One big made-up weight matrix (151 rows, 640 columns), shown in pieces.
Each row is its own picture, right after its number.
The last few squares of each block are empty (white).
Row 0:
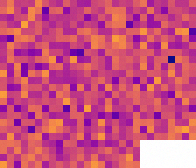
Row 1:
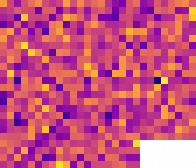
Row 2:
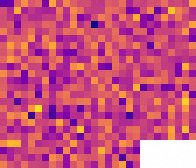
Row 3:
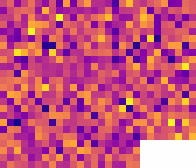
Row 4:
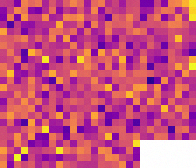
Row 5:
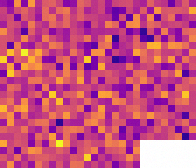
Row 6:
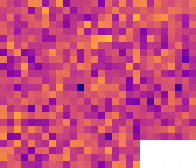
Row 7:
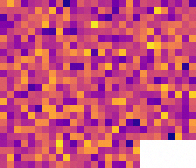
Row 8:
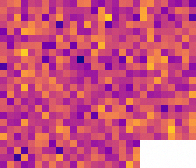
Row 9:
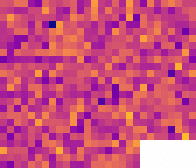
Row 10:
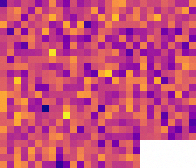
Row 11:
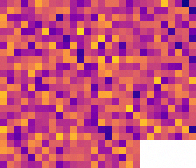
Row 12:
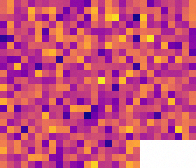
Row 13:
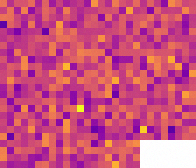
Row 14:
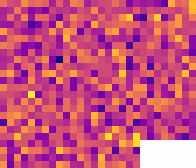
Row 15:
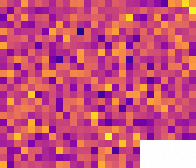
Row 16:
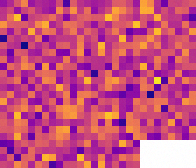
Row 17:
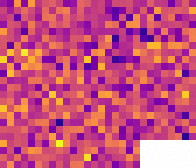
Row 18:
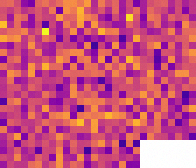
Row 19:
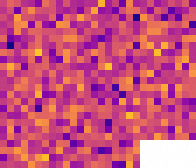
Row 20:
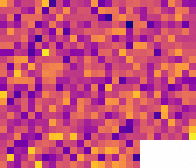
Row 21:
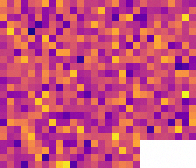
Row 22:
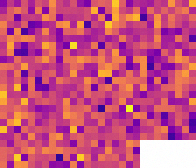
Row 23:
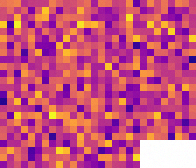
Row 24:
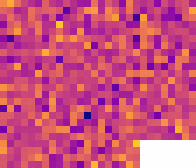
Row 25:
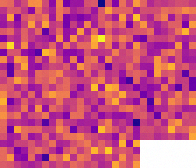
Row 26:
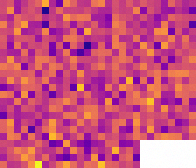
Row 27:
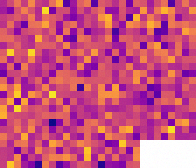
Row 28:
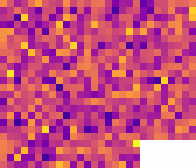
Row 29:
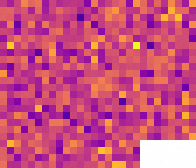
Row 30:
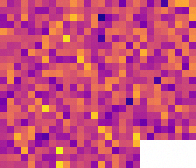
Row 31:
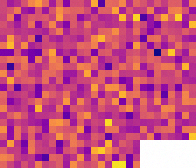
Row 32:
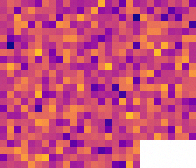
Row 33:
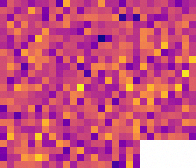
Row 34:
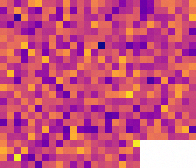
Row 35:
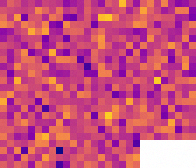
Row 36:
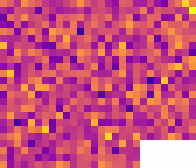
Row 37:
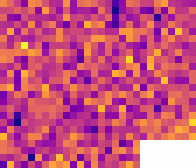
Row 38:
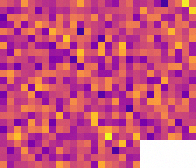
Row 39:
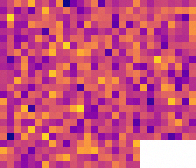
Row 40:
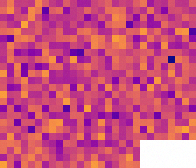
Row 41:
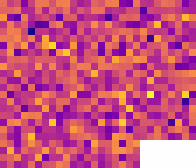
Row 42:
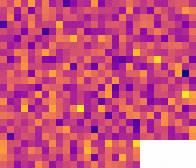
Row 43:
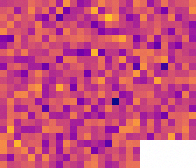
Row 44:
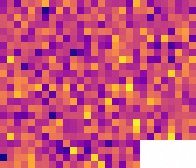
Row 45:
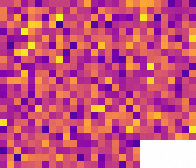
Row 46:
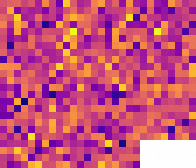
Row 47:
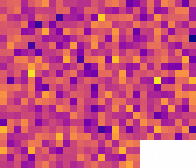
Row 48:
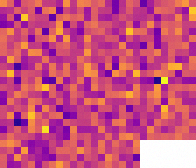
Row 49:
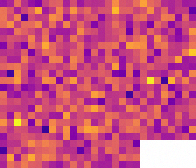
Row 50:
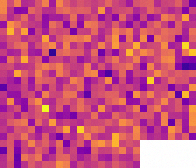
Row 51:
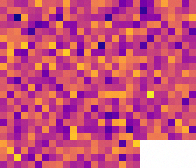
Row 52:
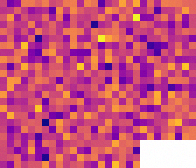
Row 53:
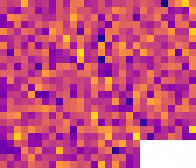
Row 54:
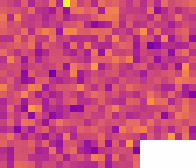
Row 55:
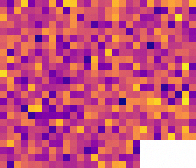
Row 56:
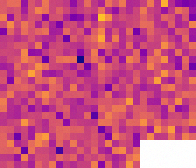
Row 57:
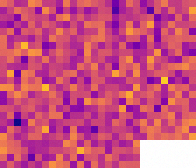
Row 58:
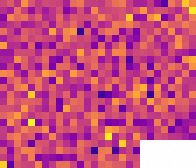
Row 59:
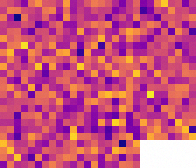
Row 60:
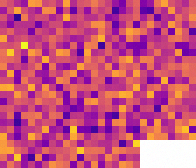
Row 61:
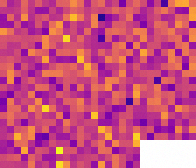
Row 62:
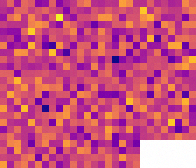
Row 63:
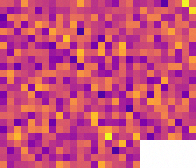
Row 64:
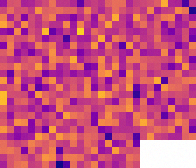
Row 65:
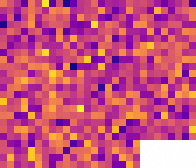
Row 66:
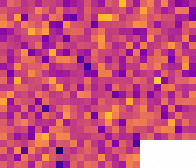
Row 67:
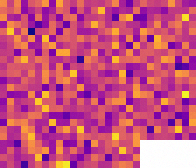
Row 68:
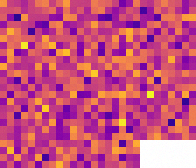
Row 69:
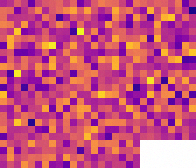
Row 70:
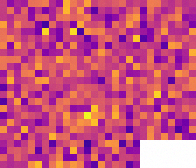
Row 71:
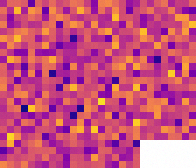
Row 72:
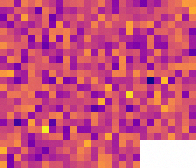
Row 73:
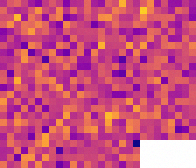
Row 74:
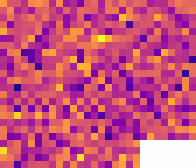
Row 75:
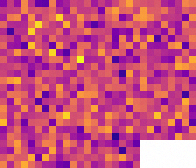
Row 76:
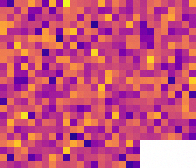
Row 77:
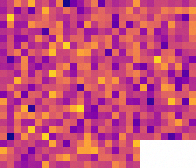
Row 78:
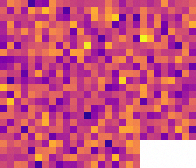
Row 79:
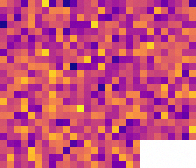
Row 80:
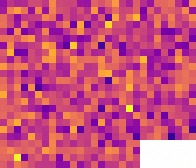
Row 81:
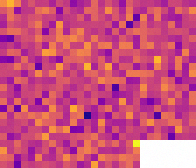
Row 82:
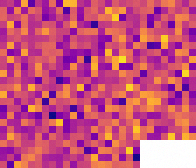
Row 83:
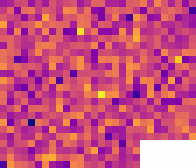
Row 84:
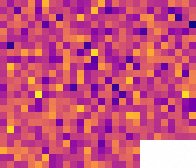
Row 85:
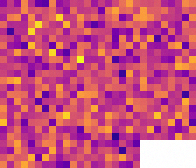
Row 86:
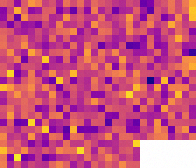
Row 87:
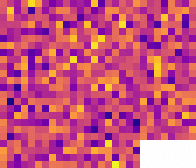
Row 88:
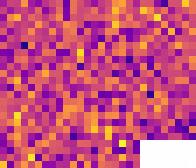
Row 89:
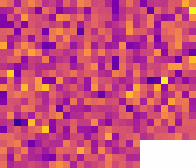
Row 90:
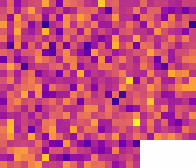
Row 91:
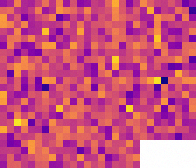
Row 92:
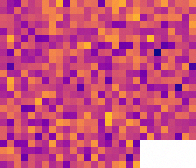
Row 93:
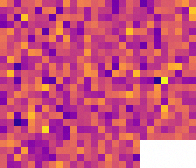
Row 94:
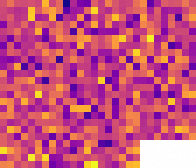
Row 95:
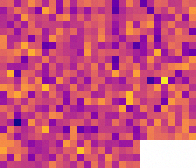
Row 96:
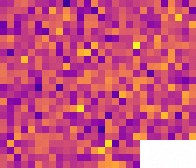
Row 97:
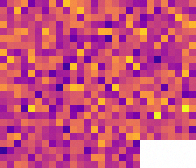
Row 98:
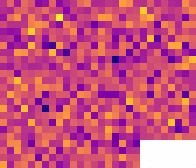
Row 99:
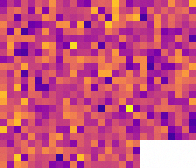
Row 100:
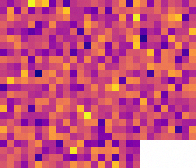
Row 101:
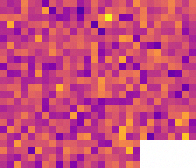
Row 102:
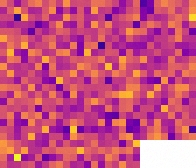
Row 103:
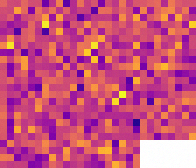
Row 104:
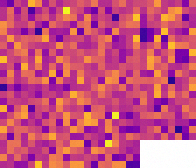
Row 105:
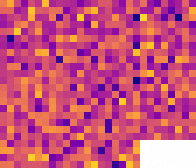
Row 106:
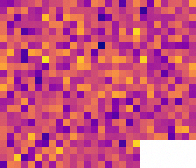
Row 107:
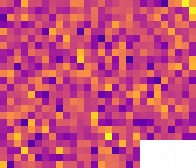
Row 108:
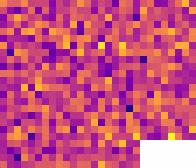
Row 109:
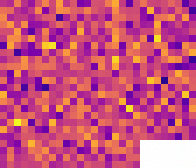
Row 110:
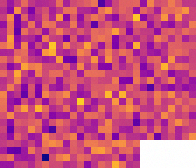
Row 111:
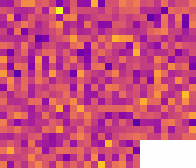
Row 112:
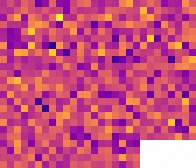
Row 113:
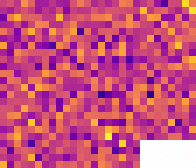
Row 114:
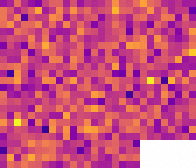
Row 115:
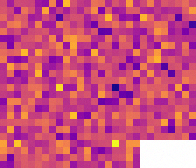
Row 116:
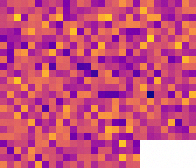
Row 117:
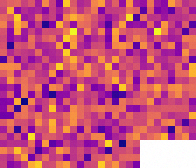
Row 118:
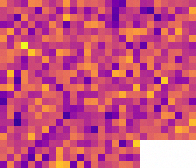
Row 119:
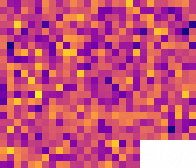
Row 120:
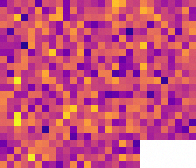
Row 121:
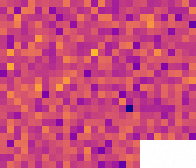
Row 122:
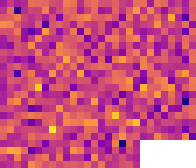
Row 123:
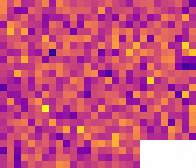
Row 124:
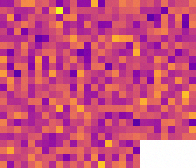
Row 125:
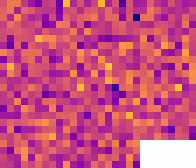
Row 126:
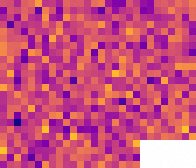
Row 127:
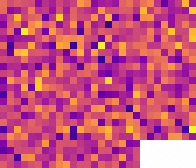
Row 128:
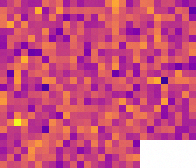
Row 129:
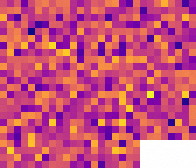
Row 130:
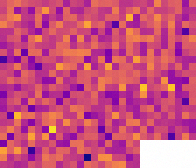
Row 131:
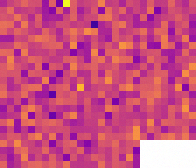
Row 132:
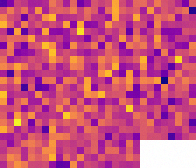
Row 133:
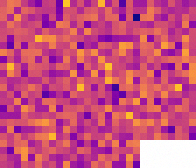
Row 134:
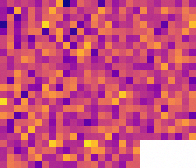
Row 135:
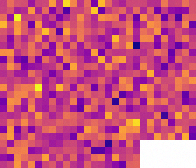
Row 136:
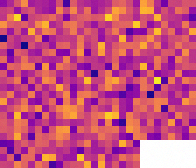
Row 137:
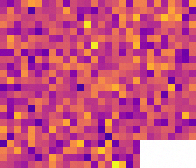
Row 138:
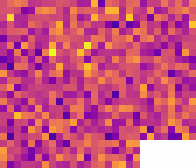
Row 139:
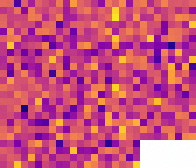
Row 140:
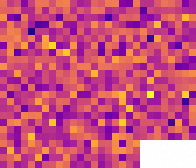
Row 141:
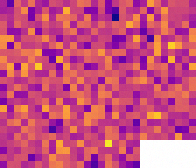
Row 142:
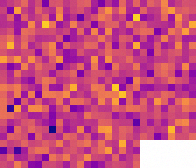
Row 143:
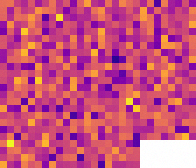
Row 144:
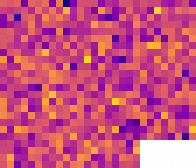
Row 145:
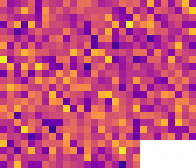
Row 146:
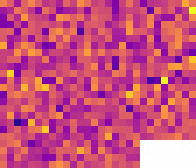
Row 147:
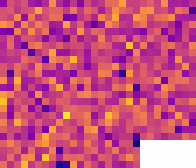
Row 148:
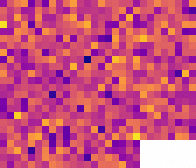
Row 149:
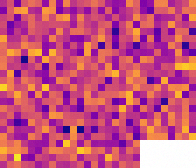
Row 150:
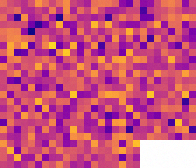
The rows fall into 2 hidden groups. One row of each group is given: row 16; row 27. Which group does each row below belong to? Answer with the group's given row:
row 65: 27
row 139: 27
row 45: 16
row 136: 16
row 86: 16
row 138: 27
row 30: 16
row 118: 16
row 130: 27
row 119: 27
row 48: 16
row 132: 16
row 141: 27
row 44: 27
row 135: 27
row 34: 16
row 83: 16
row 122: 27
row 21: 16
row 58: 16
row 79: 27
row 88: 16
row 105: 27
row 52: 27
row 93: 16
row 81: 27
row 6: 27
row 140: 16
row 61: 16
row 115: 27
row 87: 27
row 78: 27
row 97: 27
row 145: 27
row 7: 27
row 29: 27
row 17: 27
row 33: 27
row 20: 27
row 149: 16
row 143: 16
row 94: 27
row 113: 16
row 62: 16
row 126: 16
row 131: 27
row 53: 16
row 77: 27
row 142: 27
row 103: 27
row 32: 27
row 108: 16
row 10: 16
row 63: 16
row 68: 16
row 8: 16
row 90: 27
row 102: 16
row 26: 27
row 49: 16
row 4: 16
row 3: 16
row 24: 27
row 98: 16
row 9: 27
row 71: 27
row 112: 16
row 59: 16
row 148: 27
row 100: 27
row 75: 16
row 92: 27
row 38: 16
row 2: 27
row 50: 16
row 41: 16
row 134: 27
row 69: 16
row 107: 16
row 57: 16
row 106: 16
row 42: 27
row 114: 16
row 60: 16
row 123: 16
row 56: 16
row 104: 27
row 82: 27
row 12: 27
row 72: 16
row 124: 27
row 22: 16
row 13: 27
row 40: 27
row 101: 27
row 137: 27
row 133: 27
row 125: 27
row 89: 16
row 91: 16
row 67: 16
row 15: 16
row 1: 16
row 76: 27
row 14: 16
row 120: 16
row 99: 16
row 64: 16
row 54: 27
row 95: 16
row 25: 27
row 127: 16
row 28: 16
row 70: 27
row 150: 16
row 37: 16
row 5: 27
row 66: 16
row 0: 27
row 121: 27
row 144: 27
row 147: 16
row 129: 16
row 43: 27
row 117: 27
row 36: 16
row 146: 16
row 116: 16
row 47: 16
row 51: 16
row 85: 16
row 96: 27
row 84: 27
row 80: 16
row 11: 16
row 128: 16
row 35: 16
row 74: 27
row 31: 27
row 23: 27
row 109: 16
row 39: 27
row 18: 27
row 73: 16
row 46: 27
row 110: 27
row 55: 27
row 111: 27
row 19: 27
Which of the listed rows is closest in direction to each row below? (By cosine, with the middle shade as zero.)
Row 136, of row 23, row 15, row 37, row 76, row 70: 15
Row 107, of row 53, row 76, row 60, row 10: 53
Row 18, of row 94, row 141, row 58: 141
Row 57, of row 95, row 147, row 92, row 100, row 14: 95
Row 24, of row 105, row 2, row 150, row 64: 105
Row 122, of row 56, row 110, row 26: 26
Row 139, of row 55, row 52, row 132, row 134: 55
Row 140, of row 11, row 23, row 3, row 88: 11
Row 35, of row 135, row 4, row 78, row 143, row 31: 143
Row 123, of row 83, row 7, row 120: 7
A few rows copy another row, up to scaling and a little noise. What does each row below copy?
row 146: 89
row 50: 123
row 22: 99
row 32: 19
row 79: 65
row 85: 75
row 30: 61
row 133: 125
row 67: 21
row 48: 93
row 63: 38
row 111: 124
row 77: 39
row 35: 66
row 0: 40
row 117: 46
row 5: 17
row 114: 49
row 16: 136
